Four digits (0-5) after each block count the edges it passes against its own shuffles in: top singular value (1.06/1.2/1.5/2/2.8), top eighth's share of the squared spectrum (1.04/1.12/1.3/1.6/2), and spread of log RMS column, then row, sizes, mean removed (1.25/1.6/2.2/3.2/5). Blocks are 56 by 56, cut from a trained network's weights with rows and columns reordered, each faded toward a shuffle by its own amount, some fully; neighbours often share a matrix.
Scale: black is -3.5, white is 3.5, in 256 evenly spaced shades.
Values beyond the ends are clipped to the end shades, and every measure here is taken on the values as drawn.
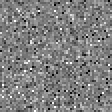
0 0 0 0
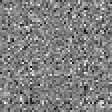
3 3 2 1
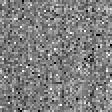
2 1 0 0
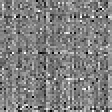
3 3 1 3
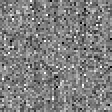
1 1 0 0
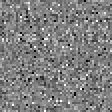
2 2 0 1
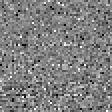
2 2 0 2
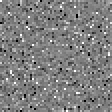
0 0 0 0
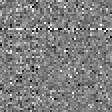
3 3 2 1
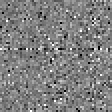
3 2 1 1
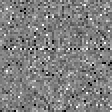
3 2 1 1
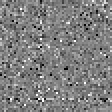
2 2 1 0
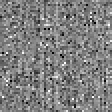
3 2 0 1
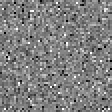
0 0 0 0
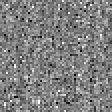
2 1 0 1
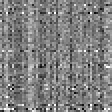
4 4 1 3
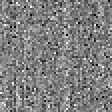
2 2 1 0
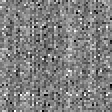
3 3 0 2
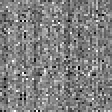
3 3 1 2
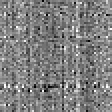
4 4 1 3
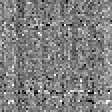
3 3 0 2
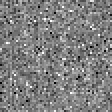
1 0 0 0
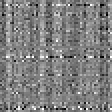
4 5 1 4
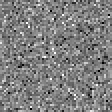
0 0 0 0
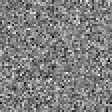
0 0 0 0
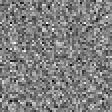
3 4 2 1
